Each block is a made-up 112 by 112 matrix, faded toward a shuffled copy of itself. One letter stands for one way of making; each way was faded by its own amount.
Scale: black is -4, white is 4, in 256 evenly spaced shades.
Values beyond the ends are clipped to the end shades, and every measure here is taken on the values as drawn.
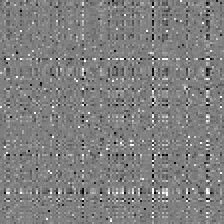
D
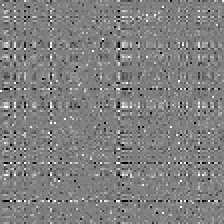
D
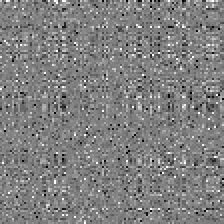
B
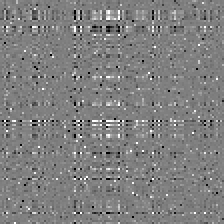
D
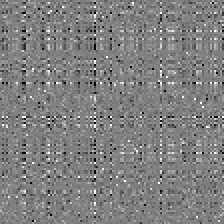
D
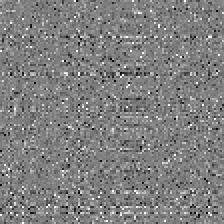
B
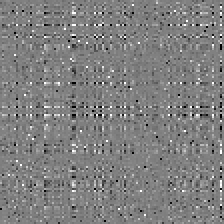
D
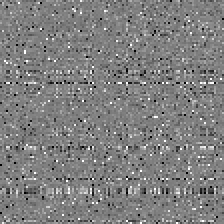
B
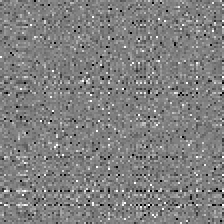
B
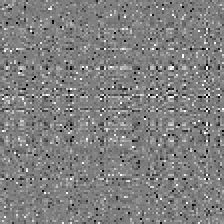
B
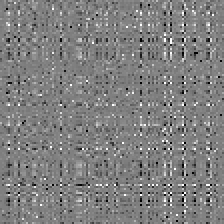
D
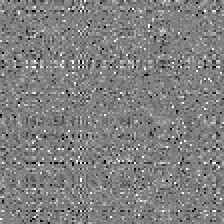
B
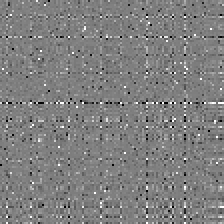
D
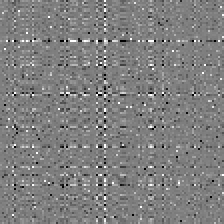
D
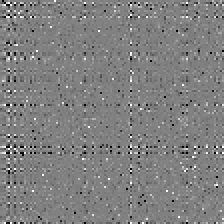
D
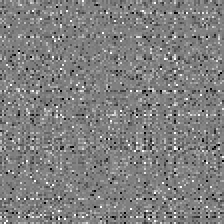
B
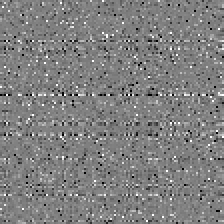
B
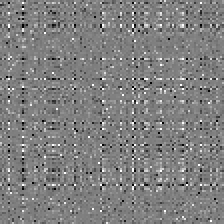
D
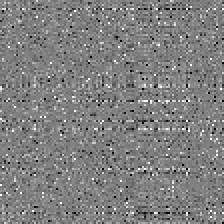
B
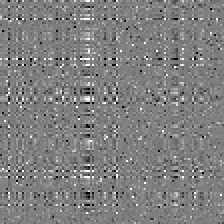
D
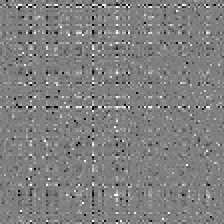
D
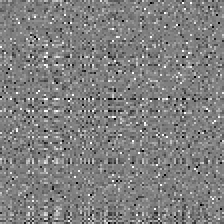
B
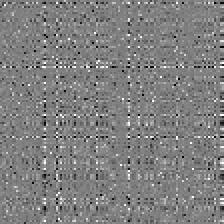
D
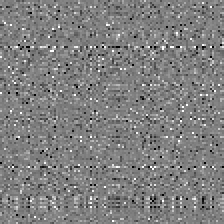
B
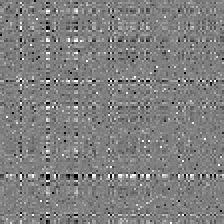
D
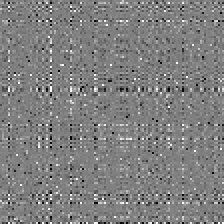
D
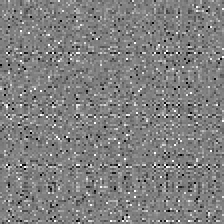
B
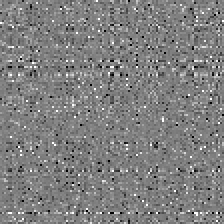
B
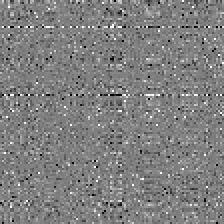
B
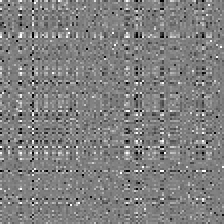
D
